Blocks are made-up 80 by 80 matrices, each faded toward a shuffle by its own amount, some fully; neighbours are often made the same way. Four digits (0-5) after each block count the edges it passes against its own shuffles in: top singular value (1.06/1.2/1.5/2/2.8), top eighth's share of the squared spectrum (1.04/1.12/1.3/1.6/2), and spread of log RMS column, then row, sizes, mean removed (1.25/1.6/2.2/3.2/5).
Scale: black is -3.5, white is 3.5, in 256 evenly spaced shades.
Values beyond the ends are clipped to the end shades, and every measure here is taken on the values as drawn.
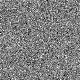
1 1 0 0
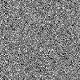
3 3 1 1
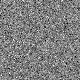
1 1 0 0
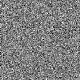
3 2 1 1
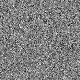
2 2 0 0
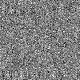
3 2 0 1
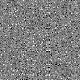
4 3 1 1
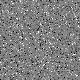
2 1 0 0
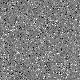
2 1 0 0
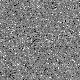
0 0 0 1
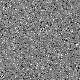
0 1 0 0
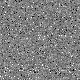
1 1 0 0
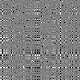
5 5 3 3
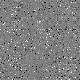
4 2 0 1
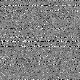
2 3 0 3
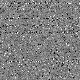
1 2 0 2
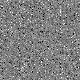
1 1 1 0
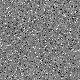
0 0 0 0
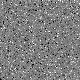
0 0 0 0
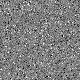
0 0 0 0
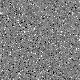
2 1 0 0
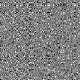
4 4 2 2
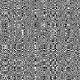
5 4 3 3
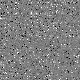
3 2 0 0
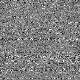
1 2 0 3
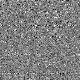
1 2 0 3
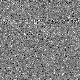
1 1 0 2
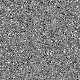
0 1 0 2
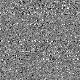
1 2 0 3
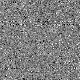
1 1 0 2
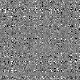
2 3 3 3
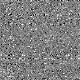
1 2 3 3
